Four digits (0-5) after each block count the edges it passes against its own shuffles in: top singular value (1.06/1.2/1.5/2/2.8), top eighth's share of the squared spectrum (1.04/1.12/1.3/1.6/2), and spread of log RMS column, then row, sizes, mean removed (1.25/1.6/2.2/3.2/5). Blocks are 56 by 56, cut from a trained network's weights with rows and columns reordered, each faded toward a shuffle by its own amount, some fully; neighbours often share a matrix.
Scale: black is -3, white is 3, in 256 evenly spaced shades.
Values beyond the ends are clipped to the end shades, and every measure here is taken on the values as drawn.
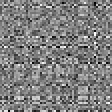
5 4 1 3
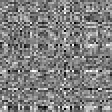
4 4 1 3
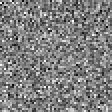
2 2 0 1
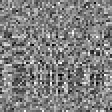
4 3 0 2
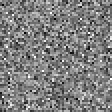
2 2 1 0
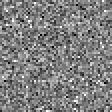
1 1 0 0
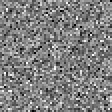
1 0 0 0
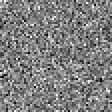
0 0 0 0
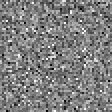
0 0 0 0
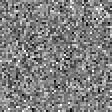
0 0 0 0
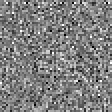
2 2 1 1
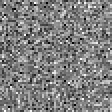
2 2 0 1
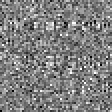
3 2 0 2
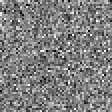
1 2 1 1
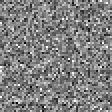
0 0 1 0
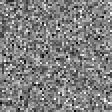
0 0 0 0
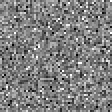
0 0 0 0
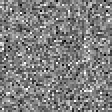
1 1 0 0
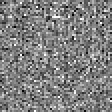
2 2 0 1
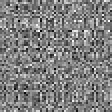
4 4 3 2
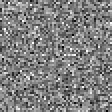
0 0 0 0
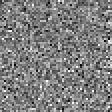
2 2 1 0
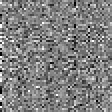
4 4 2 2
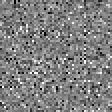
3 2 1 2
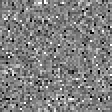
2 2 0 1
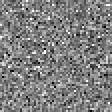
2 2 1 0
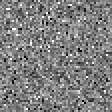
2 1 0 0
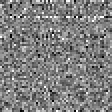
3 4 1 2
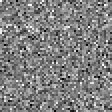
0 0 0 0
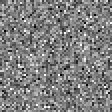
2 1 0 0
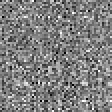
3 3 0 2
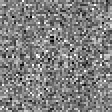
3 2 0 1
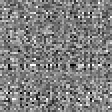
4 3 0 3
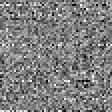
2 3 1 2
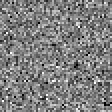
1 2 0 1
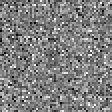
2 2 0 1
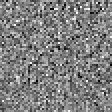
2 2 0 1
